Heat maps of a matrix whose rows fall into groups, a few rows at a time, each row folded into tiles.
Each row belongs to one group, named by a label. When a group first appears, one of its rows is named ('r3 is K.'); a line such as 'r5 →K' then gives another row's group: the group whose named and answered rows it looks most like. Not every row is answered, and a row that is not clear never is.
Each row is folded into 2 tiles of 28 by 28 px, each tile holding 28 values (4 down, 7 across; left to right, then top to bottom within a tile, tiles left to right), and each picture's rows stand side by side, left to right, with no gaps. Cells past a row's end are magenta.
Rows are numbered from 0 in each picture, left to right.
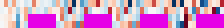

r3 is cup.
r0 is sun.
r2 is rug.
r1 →rug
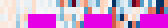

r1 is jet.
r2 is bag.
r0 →sun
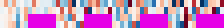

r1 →rug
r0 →sun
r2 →jet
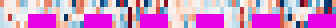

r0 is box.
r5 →bag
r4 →cup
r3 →sun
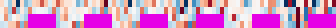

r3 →rug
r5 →cup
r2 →rug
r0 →rug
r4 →box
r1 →box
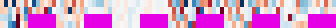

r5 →box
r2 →sun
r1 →jet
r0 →cup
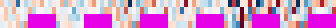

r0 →rug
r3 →jet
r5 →rug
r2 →rug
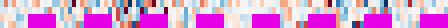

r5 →box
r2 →rug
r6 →bag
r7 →jet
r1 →jet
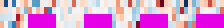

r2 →box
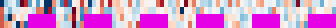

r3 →jet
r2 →box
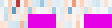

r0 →jet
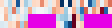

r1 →cup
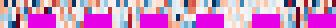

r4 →rug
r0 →cup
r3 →bag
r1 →rug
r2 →cup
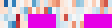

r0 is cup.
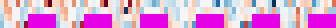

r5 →cup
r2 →jet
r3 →bag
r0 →box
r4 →bag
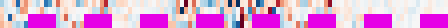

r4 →cup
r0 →bag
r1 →box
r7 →sun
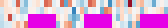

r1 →sun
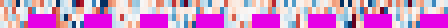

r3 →jet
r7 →jet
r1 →bag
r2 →box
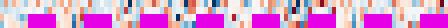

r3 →bag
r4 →box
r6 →sun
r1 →sun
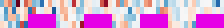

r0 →jet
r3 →bag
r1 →box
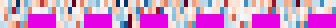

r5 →jet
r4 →box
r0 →rug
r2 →cup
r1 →jet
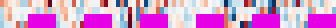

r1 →box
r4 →bag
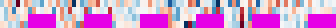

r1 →rug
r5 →jet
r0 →jet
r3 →bag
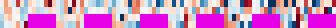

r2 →bag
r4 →bag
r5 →cup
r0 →box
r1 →jet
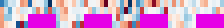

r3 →sun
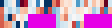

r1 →box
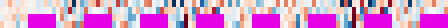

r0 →sun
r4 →cup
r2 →sun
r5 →sun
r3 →cup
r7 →rug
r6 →cup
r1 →rug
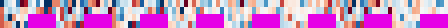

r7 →bag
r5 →box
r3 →jet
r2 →bag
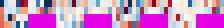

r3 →box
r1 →jet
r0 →bag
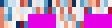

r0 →bag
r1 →rug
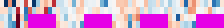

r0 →cup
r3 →bag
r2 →sun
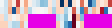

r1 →cup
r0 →jet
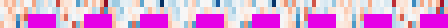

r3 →bag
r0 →sun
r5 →sun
